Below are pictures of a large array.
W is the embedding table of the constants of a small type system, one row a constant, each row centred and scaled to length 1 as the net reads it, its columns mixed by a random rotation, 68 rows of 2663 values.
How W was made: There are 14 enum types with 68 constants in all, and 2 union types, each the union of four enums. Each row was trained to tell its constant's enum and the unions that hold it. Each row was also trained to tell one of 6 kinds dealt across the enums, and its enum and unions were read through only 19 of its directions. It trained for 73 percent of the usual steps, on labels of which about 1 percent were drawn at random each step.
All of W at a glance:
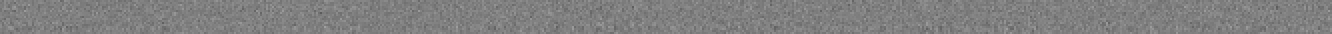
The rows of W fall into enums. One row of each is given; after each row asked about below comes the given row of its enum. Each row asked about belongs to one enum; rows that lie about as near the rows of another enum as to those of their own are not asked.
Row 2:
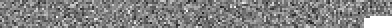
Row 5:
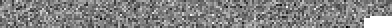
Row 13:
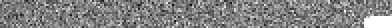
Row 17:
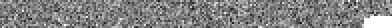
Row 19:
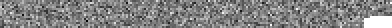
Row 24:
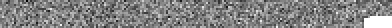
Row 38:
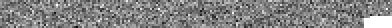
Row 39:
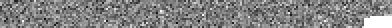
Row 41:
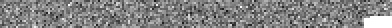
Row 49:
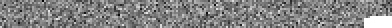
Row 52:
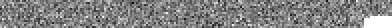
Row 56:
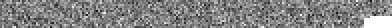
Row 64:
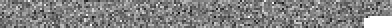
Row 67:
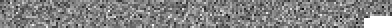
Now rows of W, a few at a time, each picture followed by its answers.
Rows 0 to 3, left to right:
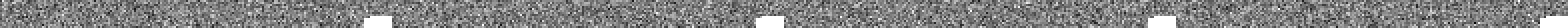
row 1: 64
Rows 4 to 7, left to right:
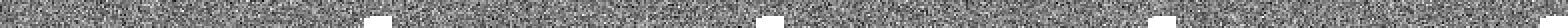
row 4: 39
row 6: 19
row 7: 17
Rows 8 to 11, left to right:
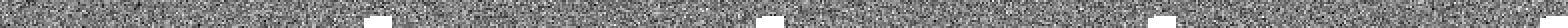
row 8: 13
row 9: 41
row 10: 19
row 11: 2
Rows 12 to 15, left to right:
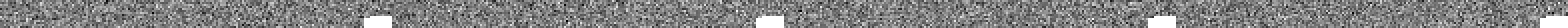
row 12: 2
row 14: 2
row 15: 52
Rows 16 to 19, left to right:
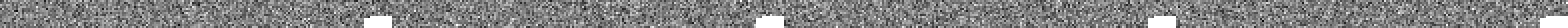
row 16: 2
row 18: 5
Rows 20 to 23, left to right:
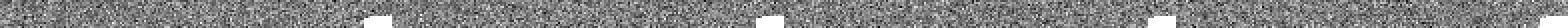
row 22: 41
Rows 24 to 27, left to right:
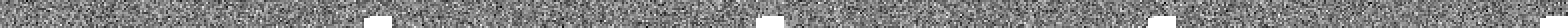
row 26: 24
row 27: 52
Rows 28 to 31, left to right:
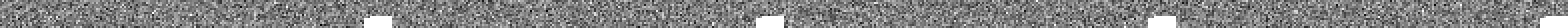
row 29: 39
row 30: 19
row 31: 24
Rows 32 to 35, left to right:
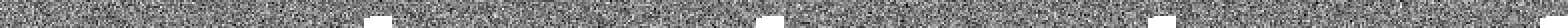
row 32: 41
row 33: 52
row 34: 41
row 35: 13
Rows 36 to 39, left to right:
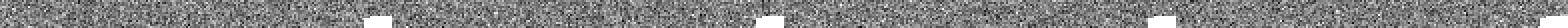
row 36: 49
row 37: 56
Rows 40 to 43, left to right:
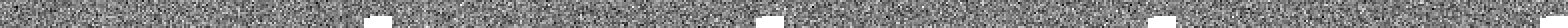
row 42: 19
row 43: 2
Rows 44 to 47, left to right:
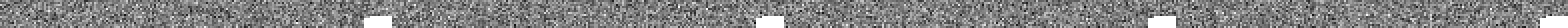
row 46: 64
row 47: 5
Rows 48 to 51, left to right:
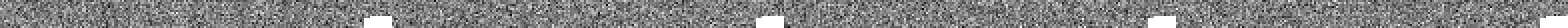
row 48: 19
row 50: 13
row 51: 41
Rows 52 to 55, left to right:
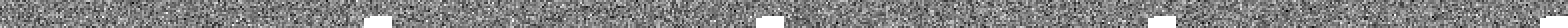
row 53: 5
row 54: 56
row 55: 56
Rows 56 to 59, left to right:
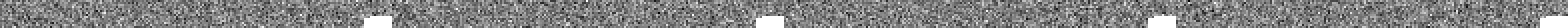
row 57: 56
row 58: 67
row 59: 52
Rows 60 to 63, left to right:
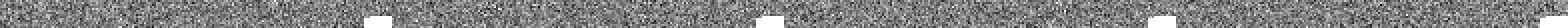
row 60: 5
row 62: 52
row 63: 64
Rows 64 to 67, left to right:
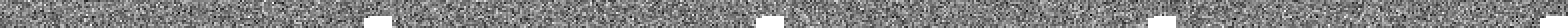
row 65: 5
